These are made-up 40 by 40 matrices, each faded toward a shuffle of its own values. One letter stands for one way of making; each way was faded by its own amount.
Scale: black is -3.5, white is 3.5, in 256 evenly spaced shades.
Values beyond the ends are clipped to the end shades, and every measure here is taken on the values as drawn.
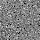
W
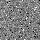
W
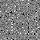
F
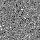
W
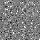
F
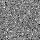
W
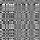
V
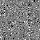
F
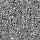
W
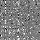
F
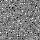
W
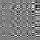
V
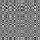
V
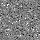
W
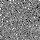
W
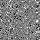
F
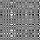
V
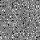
F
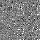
F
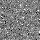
W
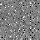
F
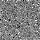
W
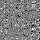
F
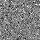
W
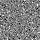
W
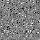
F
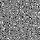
F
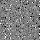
F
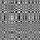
V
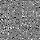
F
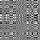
V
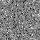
W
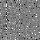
F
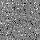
F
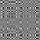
V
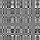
V
